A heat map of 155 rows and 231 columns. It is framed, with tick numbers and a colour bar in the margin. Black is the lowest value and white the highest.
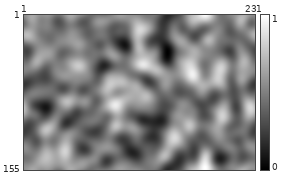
Odd rows or columns: none. Mirror symmetry: none. Lone odd cells: none. Slope: none. Grain: smooth.
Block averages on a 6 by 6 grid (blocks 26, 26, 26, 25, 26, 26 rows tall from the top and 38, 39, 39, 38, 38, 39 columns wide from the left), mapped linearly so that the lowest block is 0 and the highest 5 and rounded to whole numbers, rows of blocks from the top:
322132 / 331142 / 024353 / 025113 / 202032 / 430121
